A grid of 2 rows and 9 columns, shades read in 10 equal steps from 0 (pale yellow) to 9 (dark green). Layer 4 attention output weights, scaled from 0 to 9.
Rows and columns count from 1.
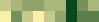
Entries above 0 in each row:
9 7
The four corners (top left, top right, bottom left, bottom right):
2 3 0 6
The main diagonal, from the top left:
2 5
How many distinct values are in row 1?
5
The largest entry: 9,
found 2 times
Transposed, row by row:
2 0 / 3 5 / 4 2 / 4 0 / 3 2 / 3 4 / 9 9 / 5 6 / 3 6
